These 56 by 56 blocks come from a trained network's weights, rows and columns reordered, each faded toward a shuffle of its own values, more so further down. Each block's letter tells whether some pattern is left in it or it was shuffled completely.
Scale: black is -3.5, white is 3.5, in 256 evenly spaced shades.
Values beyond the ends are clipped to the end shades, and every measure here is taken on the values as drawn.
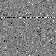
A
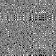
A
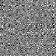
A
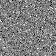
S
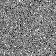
S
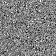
S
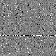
A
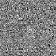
A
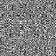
A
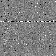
A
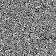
S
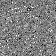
S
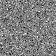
S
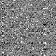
A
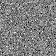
S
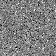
S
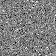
S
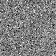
S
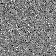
S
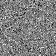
S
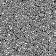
S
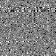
A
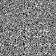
A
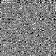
A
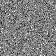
S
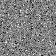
S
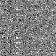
A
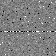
A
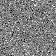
S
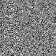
A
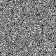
S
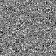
A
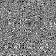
A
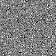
A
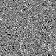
A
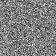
S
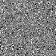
A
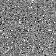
A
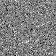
S
